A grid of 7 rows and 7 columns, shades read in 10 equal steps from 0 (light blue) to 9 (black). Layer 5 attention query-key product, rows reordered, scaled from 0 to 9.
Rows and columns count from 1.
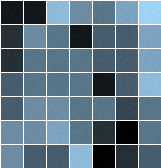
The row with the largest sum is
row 7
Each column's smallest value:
3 3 1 1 4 2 0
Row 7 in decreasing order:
9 7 5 5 5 3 1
